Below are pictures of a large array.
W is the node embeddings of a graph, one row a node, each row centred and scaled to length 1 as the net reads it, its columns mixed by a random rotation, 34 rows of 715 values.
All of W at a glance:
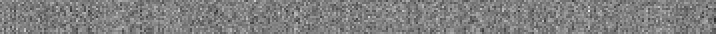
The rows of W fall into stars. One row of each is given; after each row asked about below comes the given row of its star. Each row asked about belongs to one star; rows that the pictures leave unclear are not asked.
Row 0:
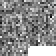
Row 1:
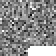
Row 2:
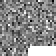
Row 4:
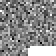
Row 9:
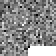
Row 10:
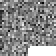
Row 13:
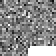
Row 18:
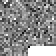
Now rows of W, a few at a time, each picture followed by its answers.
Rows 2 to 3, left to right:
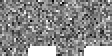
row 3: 18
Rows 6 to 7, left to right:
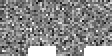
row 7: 10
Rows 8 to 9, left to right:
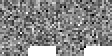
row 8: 2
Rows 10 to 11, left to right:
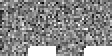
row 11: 10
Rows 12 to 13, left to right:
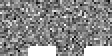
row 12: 4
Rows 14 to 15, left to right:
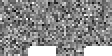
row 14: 1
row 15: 4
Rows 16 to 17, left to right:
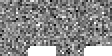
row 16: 13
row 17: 13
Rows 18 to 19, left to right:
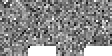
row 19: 2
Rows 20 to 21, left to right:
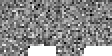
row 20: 9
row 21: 9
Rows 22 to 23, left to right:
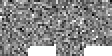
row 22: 1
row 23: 9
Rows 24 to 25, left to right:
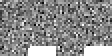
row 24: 10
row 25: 0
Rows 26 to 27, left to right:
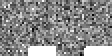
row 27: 10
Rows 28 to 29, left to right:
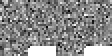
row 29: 0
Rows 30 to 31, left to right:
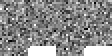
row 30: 1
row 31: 0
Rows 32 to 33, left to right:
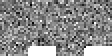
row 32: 2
